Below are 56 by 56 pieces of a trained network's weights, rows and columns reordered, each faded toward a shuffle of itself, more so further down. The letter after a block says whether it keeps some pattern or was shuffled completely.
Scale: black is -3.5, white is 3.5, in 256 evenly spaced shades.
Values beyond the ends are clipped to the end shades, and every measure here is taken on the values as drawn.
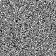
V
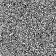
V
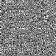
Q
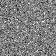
V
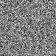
V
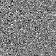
Q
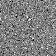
V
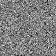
Q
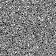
V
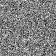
V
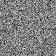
V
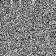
Q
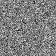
V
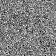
V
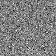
Q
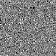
Q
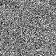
Q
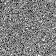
V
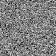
Q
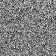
V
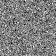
V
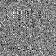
Q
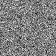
V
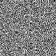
Q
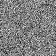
V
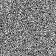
V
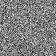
V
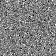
V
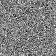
V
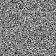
Q
